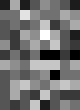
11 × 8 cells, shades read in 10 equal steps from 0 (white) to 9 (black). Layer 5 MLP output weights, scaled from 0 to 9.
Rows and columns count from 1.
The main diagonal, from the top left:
8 5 6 4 5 9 5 5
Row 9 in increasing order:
2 2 3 3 3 4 5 6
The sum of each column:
63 54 55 47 46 57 56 62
